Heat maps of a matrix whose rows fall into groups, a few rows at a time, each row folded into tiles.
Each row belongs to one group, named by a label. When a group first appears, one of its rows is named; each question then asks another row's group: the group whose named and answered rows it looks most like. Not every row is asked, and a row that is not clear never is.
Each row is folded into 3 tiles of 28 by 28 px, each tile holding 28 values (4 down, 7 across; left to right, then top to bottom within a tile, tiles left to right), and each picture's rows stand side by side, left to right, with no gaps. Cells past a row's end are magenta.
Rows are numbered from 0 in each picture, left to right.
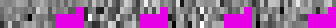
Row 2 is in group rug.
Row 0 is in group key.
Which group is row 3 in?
rug
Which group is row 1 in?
key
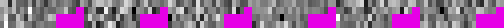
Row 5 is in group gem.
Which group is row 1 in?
key
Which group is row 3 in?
key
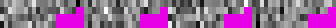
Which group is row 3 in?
rug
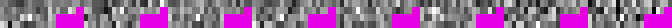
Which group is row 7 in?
rug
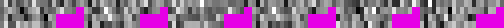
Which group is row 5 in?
rug
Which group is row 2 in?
gem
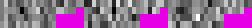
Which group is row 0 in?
gem
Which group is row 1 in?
rug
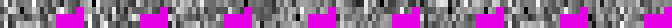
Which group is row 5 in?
rug
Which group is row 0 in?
gem
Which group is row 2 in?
gem
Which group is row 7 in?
rug
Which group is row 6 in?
gem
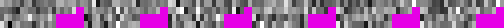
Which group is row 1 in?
rug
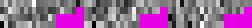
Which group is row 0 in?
gem
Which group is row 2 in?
rug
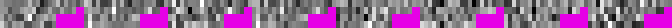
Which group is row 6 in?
rug
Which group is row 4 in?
key
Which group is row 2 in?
gem
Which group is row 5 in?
rug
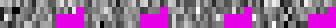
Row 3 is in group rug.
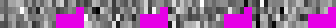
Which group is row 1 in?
rug
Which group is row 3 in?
rug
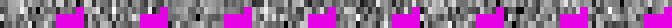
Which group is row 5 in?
gem
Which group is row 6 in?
key
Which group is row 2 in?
key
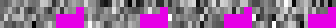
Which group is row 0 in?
key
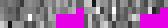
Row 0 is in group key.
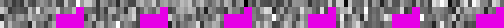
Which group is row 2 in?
gem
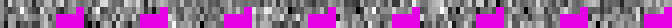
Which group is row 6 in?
gem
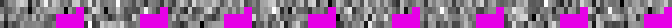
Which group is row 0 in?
rug
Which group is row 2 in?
key
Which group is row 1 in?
gem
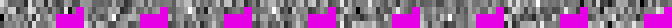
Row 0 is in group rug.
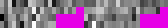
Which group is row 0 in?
rug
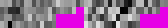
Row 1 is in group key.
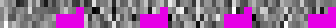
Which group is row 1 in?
rug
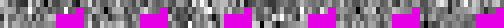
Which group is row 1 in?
gem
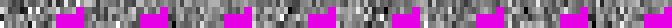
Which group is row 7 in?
rug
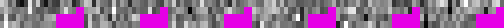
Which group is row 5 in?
rug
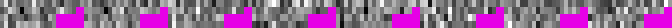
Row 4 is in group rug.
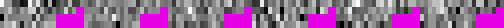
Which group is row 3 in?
rug
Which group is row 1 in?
key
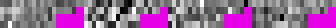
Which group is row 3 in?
key
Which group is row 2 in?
gem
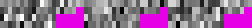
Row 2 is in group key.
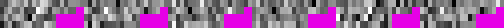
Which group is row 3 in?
gem
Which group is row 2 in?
gem
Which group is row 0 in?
key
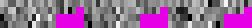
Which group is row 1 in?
rug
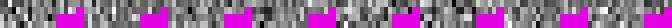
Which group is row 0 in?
rug
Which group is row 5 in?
key
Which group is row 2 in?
gem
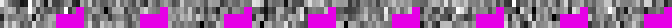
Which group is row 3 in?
key
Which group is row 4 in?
key
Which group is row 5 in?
key
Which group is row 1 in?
gem
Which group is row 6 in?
rug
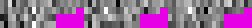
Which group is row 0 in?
rug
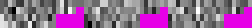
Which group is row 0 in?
rug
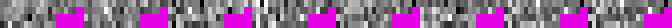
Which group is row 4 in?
gem
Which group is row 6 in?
gem
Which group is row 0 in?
key
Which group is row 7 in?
gem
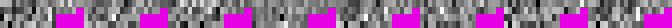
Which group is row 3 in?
key
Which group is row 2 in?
key
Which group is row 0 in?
key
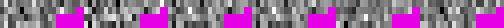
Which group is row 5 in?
gem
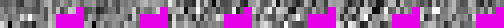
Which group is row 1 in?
key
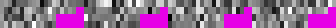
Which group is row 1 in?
rug
